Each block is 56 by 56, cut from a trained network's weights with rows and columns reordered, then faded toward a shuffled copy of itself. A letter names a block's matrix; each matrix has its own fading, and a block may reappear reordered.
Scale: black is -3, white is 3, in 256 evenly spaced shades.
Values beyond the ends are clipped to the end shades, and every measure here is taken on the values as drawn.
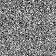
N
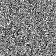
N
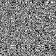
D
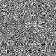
D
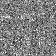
N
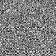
D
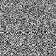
D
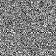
D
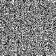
N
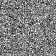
N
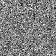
N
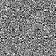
D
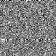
D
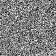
N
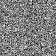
N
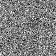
N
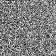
N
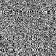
D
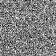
N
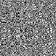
D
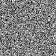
N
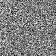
N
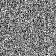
N
